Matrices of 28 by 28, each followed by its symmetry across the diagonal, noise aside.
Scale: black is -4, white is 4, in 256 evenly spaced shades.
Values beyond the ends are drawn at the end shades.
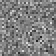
symmetric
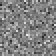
neither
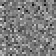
neither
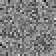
symmetric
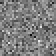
neither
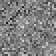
symmetric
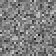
symmetric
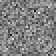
symmetric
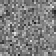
neither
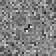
symmetric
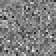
neither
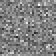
neither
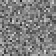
neither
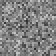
symmetric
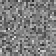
neither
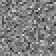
neither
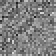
symmetric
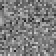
neither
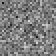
symmetric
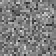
neither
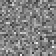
neither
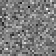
neither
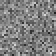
symmetric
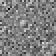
symmetric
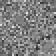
symmetric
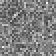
symmetric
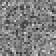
symmetric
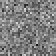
neither
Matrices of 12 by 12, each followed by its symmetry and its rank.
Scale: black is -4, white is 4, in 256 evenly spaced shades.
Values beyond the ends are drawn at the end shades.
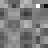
neither, rank two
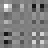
symmetric, rank one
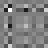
symmetric, rank one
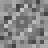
symmetric, full rank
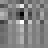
neither, rank one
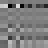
neither, rank one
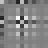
symmetric, rank one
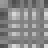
symmetric, rank one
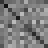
symmetric, full rank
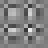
symmetric, rank one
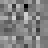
neither, rank two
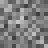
symmetric, full rank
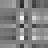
neither, rank one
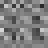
neither, rank two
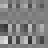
neither, rank one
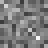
symmetric, full rank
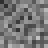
symmetric, full rank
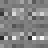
neither, rank two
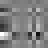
neither, rank one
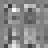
neither, rank two
